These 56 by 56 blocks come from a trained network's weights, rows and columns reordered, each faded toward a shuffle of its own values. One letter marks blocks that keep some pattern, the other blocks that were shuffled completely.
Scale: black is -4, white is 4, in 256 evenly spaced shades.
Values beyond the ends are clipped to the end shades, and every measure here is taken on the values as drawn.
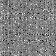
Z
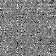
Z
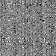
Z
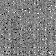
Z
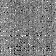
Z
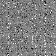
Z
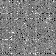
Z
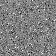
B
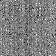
Z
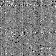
Z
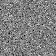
B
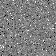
B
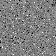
B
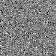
Z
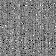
Z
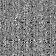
Z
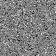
B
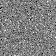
B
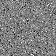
B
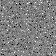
B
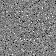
B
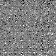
Z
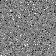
B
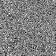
Z
